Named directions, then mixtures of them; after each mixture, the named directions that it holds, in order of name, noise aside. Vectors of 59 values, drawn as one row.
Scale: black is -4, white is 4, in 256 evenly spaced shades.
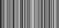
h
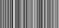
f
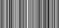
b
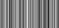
b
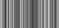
b, h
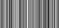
b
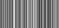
b, f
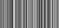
b, f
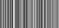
f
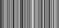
h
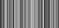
b, h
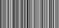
b, h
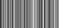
f, h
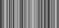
b, h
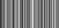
h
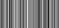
b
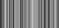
b, h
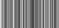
h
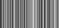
f, h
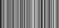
f, h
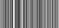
f, h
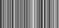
f, h
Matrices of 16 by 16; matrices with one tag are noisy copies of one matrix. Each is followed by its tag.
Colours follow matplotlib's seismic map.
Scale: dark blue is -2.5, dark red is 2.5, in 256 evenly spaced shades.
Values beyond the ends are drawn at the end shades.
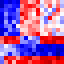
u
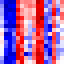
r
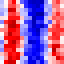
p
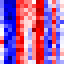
r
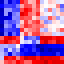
u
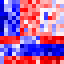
u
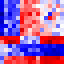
u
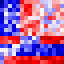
u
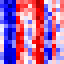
r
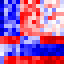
u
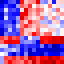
u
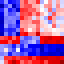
u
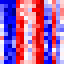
r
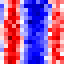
p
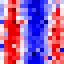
p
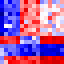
u
